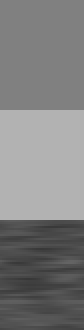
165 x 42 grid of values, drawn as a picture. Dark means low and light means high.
It is made of 3 by 1 panels. Panel 1,1: middling, flat. Panel 2,1: high, flat. Panel 3,1: low, streaked across, faint in contrast.
